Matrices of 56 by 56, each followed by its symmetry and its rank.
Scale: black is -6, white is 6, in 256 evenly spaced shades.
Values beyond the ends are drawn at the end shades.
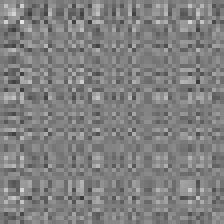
symmetric, rank two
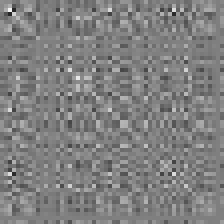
symmetric, rank three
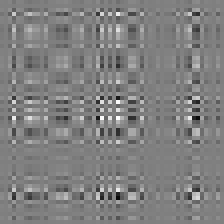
symmetric, rank one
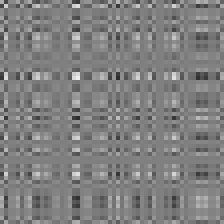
symmetric, rank one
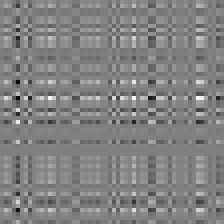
neither, rank one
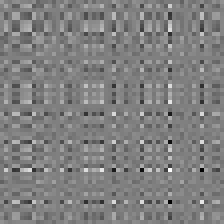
symmetric, rank two
